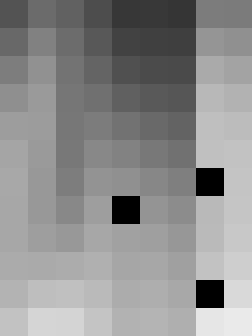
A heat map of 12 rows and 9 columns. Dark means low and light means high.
Slope: up to the bottom. Lone odd cells: 3, each lower than its neighbours. Calmest part: bottom middle.
